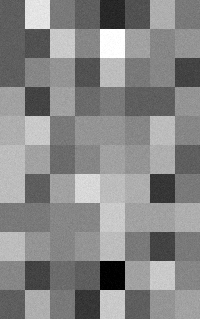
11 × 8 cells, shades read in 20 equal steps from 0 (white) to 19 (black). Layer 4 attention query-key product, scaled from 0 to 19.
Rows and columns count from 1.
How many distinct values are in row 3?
7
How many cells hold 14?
4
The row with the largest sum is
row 10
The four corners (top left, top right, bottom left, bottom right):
12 10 12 7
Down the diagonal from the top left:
12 13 8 11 8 8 15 6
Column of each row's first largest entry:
5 2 8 2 3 8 7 1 7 5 4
